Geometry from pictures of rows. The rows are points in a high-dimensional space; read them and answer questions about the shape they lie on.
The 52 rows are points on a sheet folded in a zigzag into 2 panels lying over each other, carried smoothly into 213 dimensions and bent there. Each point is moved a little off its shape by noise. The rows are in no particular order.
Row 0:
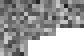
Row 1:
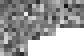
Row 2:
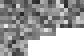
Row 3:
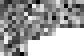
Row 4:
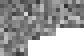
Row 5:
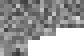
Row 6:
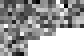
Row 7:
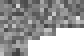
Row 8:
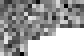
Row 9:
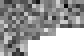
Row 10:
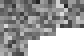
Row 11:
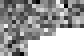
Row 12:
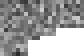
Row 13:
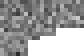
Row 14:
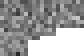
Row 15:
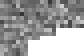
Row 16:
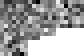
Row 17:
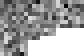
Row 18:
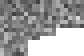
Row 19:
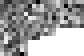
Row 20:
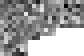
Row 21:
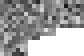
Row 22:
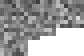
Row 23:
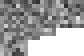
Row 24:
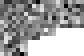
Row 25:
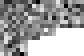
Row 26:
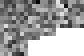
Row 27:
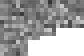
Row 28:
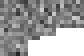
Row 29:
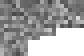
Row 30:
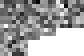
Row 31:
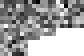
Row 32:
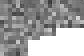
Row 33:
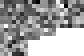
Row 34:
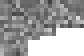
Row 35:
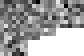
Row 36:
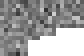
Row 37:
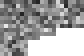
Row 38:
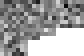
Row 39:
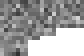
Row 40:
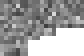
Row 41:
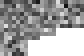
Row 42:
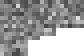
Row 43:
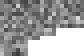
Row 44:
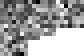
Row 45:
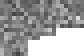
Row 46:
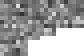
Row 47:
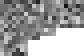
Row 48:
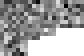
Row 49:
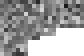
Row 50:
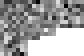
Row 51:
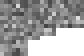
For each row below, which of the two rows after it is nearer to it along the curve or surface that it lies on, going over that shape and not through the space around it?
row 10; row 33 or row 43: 33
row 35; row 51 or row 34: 51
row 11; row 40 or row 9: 9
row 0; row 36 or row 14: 14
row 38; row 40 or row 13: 40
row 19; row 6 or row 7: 6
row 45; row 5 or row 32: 32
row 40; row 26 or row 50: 50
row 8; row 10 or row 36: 10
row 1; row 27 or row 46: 27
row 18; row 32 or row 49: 32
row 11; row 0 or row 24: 24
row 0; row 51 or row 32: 32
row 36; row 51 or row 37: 51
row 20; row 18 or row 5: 5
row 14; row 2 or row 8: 8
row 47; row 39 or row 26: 39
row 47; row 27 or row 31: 31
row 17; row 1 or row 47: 1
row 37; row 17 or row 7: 7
